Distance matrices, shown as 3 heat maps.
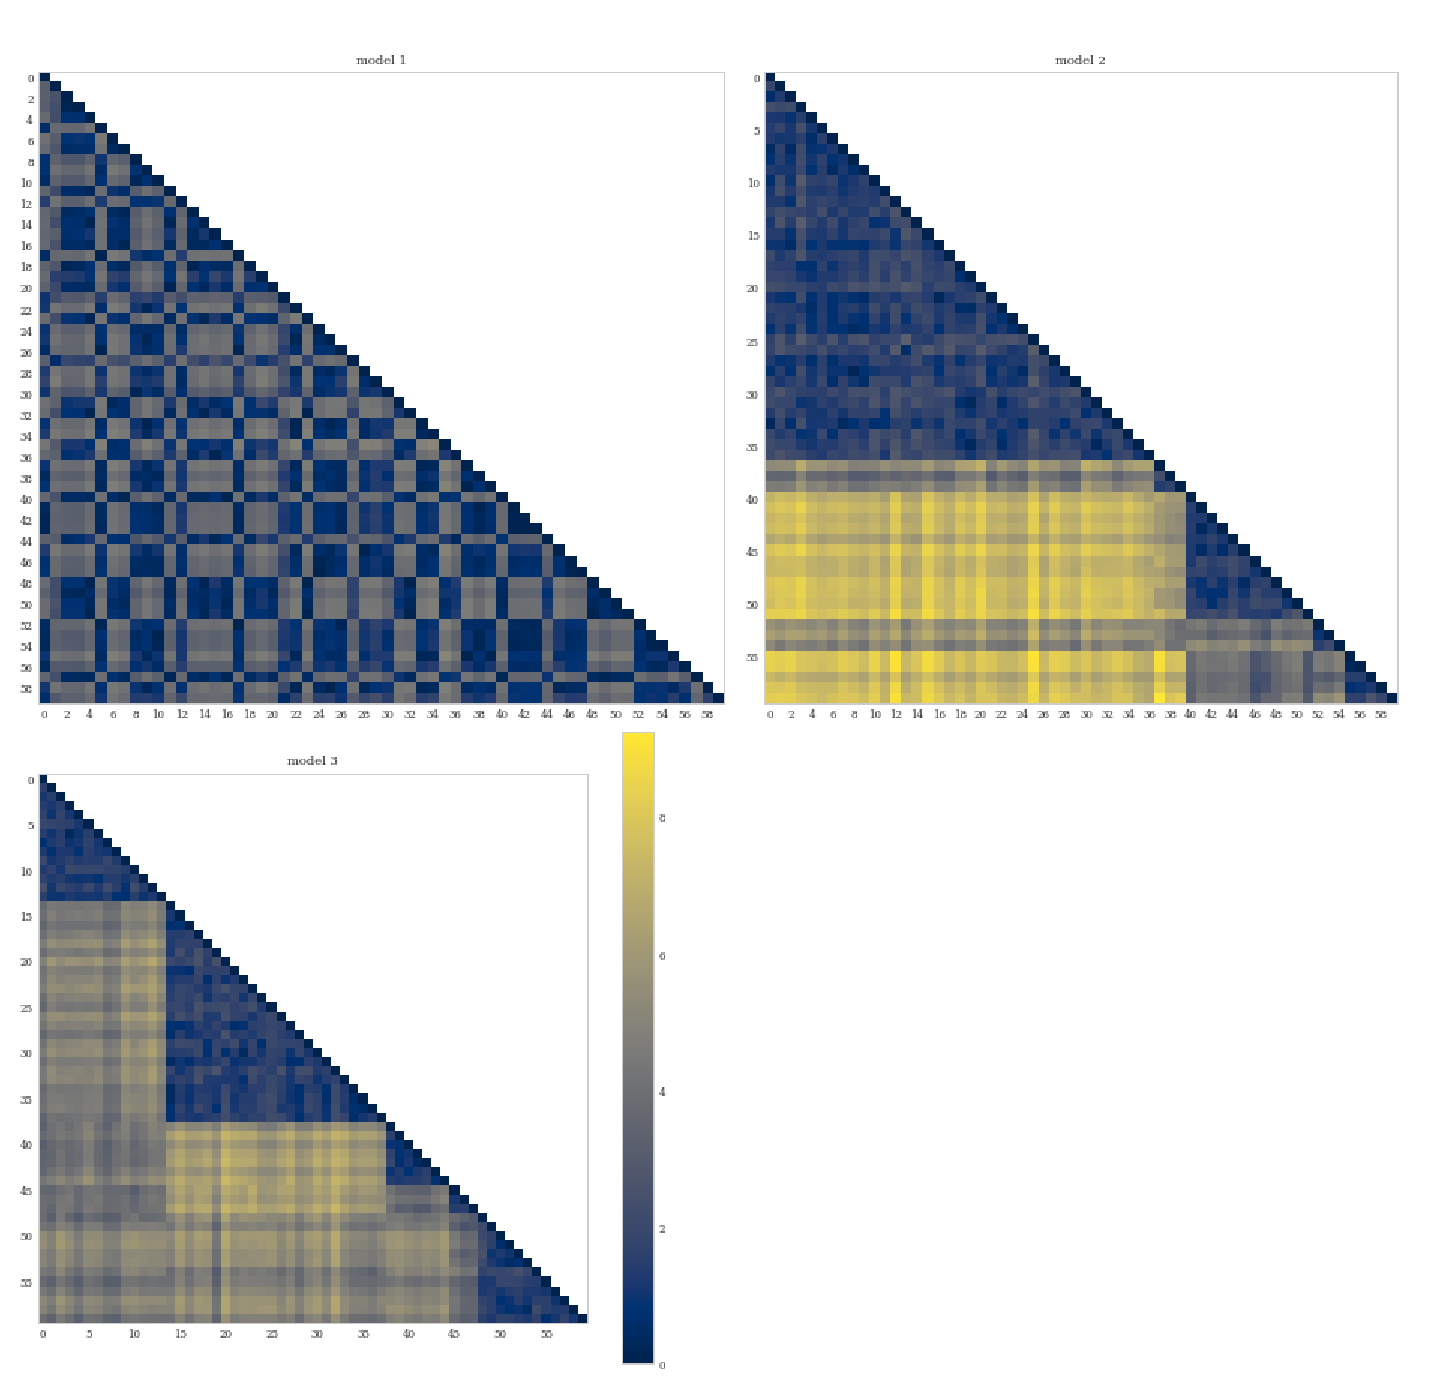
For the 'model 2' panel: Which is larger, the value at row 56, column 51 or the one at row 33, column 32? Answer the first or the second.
the first
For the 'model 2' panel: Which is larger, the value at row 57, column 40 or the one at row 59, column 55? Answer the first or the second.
the first
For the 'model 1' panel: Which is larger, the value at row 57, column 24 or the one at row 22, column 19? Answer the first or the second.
the second
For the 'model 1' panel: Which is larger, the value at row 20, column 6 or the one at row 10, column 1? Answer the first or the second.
the second
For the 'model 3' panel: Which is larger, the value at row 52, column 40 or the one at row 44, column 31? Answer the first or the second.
the second
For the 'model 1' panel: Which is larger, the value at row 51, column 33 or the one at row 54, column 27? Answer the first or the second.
the first
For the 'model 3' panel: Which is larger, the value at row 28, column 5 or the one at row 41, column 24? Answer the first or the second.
the second
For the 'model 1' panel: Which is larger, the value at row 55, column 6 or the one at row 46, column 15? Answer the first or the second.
the first
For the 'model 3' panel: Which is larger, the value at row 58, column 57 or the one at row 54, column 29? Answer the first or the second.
the second
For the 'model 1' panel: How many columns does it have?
60
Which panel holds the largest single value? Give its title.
model 2
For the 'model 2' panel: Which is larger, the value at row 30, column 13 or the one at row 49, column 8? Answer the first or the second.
the second
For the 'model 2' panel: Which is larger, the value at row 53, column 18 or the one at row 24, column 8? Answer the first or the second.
the first
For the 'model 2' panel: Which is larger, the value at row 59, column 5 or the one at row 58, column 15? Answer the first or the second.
the second
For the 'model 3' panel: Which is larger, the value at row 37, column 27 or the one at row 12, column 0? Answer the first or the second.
the second
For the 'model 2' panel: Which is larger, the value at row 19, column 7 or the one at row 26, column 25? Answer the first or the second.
the second
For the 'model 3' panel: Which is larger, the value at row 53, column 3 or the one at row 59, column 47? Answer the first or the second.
the first
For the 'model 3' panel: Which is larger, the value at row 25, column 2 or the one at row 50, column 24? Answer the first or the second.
the second
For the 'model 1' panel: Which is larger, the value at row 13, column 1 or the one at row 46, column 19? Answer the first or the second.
the second
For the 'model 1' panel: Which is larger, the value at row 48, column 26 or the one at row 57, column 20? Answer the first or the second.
the first
